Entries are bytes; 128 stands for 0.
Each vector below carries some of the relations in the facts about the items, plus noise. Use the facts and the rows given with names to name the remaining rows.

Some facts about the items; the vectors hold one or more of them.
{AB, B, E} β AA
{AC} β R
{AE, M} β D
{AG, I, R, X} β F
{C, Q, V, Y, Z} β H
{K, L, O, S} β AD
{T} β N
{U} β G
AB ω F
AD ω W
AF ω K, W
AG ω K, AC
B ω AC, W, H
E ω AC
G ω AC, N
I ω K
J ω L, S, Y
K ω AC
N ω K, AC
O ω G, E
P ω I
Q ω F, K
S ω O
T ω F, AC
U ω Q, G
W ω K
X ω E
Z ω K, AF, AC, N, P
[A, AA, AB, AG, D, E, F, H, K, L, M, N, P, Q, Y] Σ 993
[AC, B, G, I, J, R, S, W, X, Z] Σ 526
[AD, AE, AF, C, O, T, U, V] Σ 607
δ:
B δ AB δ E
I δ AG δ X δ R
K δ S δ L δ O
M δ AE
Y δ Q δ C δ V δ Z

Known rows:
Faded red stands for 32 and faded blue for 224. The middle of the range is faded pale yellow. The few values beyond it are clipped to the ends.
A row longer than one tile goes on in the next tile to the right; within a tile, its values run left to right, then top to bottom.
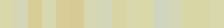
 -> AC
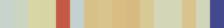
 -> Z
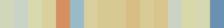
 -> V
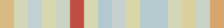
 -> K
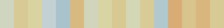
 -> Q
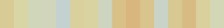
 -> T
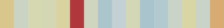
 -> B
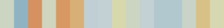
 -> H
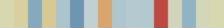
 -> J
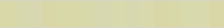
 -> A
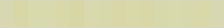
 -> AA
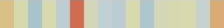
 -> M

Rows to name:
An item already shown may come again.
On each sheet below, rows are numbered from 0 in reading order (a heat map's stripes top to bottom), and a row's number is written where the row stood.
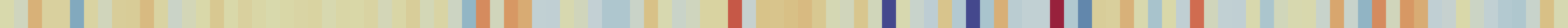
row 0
C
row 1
G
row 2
H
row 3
Z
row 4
L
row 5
M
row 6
H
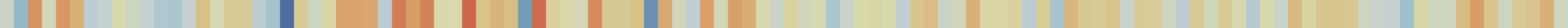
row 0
H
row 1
AB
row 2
X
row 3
AD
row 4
AG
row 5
AE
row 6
F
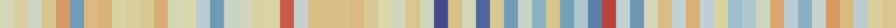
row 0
O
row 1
Z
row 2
Y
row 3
S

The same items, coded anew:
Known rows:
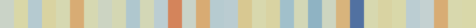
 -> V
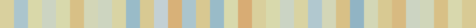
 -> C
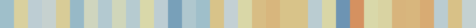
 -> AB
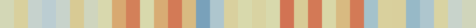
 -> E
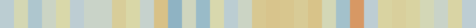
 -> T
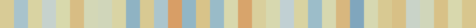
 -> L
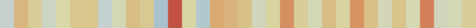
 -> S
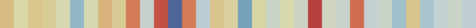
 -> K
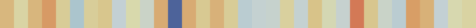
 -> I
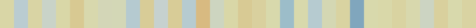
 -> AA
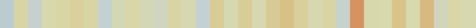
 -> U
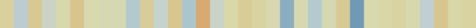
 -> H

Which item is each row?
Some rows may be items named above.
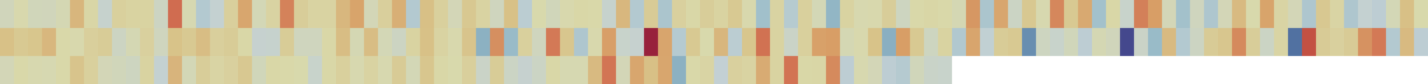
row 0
X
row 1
AE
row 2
Z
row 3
AD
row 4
O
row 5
Q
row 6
J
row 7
G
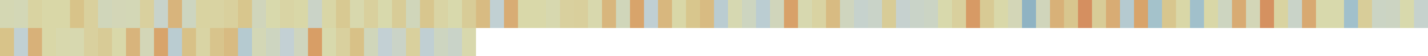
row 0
J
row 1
B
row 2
AG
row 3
B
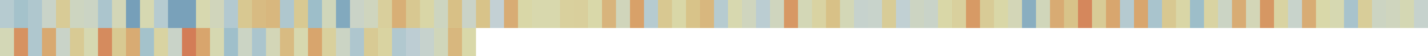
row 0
F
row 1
B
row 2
AG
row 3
Z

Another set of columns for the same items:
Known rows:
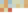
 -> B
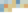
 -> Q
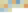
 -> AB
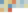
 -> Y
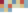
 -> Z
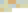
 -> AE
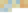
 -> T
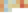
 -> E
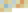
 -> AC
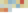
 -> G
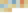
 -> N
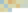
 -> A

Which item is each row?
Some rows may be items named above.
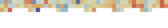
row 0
B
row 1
O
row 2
S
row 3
AG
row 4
E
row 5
E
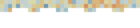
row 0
J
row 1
U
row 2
F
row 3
X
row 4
AD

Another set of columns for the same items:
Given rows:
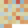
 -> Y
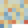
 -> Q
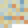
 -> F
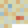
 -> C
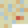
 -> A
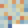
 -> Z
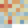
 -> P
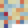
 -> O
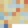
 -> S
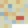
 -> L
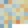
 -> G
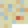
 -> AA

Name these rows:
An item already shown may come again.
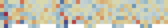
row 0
O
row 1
U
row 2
E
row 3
AD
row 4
AB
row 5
T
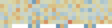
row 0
J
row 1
G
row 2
AG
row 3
T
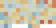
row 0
X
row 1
B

